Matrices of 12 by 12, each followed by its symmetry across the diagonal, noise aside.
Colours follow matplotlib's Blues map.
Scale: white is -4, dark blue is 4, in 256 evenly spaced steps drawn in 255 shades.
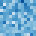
neither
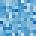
antisymmetric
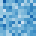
neither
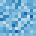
symmetric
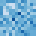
symmetric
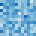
neither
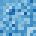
symmetric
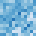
symmetric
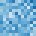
neither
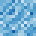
symmetric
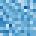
antisymmetric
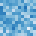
neither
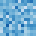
antisymmetric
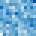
antisymmetric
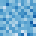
antisymmetric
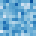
antisymmetric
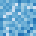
symmetric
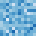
neither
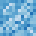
symmetric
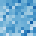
antisymmetric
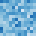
neither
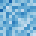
symmetric
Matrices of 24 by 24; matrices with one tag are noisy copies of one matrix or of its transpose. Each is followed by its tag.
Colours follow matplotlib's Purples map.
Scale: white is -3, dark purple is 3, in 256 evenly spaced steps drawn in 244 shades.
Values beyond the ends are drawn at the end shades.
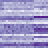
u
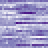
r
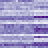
u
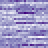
r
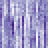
r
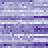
u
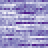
r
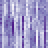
r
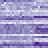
u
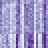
u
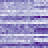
u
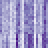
u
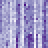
u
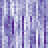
r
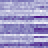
u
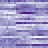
r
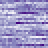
r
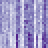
u
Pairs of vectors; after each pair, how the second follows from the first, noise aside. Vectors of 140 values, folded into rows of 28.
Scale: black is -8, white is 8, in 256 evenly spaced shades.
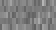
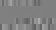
partly zeroed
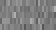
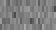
negated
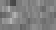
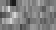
scaled up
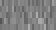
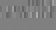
partly zeroed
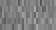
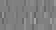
partly zeroed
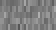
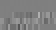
partly zeroed
